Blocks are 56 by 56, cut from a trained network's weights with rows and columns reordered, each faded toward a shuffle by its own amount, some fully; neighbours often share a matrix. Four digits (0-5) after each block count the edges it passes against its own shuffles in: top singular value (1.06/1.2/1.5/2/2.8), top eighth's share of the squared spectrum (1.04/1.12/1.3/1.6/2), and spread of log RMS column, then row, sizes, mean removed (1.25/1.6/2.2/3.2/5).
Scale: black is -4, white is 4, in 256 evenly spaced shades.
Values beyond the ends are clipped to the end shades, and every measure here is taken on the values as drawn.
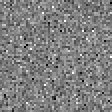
0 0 0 0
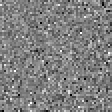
1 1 0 0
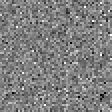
2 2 1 1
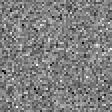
1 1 0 0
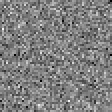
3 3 1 1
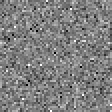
0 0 0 0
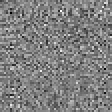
4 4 1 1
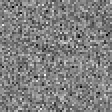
2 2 0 0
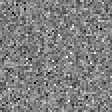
0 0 0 0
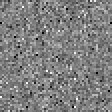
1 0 0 0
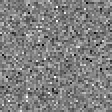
0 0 0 0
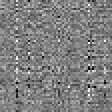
4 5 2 2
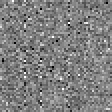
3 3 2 0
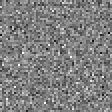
2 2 0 0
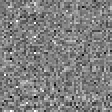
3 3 2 1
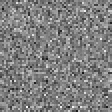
2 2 0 1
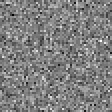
1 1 0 0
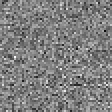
3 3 1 1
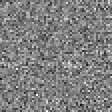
2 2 0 1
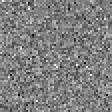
1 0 0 0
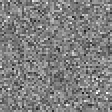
2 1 0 0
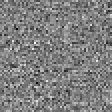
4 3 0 2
